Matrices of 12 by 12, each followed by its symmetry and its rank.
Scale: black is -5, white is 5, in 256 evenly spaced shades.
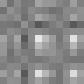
symmetric, rank two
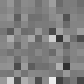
neither, rank two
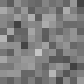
neither, full rank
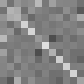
symmetric, full rank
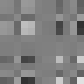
symmetric, rank one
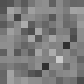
symmetric, full rank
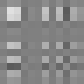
symmetric, rank one
